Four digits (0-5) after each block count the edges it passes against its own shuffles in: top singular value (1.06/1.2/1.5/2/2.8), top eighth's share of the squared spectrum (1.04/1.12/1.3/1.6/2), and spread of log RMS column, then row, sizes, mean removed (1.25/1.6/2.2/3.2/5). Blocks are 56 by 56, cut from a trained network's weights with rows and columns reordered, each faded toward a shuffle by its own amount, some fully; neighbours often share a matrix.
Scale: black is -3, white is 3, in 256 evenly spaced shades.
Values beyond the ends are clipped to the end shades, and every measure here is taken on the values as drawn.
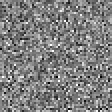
3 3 1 2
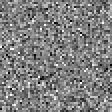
1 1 0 0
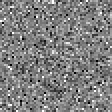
0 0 0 0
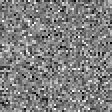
2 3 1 1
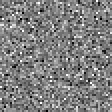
1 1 0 0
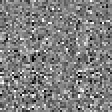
3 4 2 2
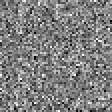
2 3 1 1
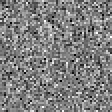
1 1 0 0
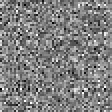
4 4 2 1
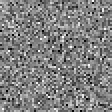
2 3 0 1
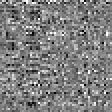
3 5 2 3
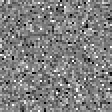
0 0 0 0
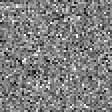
0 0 0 0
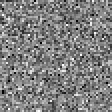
1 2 0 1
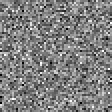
2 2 0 1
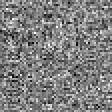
3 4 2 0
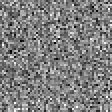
3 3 1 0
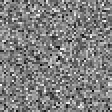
2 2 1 0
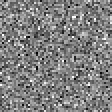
0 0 0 0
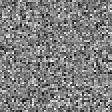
2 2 0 1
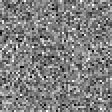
0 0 0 0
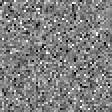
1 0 0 0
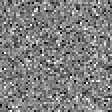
1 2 0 1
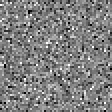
1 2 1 0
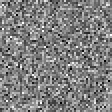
1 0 0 0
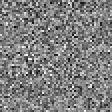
3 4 1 1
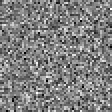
0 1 1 0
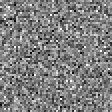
0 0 0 0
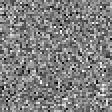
1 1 0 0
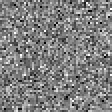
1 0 0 0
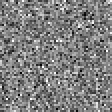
1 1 0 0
